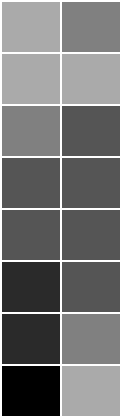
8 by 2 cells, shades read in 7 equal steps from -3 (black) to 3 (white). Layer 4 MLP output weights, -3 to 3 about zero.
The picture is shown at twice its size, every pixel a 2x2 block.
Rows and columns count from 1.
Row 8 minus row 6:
-1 2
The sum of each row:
1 2 -1 -2 -2 -3 -2 -2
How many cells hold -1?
6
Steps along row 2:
same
